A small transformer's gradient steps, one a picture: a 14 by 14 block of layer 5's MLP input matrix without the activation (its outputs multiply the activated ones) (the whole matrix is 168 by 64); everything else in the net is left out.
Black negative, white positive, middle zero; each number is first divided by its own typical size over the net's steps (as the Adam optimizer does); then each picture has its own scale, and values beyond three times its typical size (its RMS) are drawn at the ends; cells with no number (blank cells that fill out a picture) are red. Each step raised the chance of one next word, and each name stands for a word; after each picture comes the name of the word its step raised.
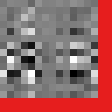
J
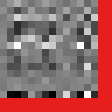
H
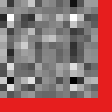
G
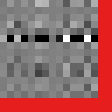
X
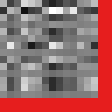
G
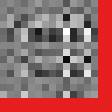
X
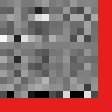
H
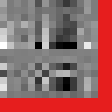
G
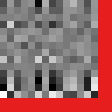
G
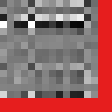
H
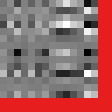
X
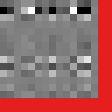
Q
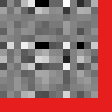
Q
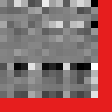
H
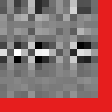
Q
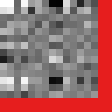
G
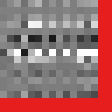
X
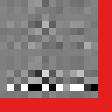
G
